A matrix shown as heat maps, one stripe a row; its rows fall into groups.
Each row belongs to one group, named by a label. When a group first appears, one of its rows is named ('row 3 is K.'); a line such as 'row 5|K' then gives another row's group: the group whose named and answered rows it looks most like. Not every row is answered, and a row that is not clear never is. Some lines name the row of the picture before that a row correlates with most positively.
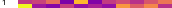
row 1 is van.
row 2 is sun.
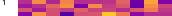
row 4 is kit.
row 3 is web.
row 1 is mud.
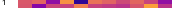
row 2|web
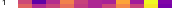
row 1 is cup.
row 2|cup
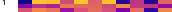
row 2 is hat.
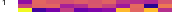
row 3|sun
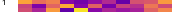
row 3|van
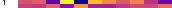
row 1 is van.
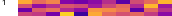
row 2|cup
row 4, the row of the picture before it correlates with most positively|1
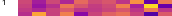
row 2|cup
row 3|cup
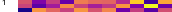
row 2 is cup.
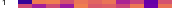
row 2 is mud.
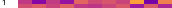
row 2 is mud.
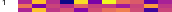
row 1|kit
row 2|web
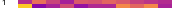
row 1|kit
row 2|sun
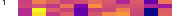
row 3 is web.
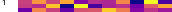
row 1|mud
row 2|van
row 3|kit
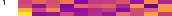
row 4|sun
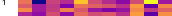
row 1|web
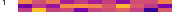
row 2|hat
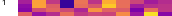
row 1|kit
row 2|kit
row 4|cup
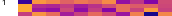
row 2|sun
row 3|sun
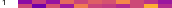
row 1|hat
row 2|web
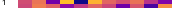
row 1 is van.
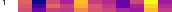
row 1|web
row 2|web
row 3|web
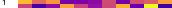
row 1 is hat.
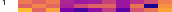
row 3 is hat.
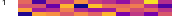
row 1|web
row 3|sun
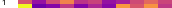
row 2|sun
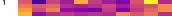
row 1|web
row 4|sun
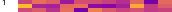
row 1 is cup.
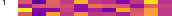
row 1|web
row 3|sun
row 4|web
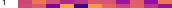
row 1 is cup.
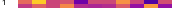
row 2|mud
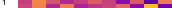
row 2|mud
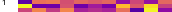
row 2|sun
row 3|mud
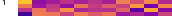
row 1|sun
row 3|mud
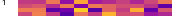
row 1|van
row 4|kit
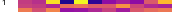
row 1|van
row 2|hat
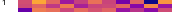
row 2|mud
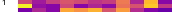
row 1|cup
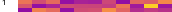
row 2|cup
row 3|kit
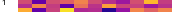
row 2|kit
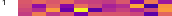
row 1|mud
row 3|van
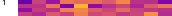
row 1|hat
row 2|van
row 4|web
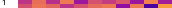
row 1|mud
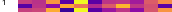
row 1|van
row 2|hat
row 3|van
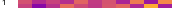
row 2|cup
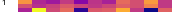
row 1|sun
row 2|cup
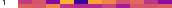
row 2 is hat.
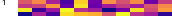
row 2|van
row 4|hat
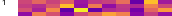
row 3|van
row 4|kit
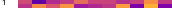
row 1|web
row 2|mud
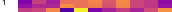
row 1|hat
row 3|van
